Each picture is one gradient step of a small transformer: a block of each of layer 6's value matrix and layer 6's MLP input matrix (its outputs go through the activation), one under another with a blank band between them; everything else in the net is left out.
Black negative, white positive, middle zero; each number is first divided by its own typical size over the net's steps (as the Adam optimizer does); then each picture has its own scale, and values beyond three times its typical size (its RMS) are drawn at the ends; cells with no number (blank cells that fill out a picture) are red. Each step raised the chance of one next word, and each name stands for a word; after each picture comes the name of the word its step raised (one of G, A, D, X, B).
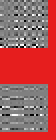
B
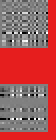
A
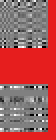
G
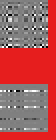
B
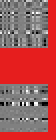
A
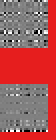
A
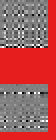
B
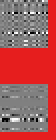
A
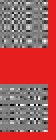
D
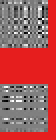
D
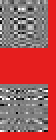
D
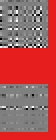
B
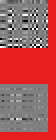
B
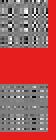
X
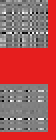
A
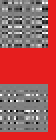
D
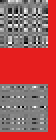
X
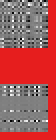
G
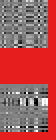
X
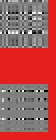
A
